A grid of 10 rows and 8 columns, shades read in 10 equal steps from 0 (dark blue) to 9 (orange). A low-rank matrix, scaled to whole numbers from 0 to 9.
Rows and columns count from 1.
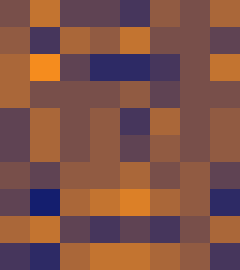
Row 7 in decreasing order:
6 5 5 5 4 4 3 3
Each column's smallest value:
2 0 3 1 1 2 4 1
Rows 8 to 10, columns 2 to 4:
0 6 7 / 7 3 2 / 1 6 7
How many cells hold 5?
14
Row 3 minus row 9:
0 2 0 -1 -2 0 0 1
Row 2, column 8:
3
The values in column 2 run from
0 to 9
